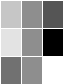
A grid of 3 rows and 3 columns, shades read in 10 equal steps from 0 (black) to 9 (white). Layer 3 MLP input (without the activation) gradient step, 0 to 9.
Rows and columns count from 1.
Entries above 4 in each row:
2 2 2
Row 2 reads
8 5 0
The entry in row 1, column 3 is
3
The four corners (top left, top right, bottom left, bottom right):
7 3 4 9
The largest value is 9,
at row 3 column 3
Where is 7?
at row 1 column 1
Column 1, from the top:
7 8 4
